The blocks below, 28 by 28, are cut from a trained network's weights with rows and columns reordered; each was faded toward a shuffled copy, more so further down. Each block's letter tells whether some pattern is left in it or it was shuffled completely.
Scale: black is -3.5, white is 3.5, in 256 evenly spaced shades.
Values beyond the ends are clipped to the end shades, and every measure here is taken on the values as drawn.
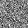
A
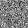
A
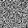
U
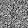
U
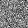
A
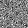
A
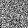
A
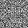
U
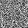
A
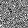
A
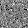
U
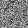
A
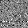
U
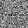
U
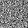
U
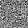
U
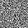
U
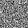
A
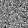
A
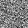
U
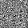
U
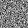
A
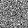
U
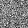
A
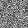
U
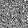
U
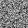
A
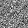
A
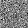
A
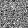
U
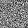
A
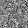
A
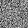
A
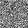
A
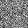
U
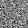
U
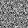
U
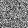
A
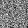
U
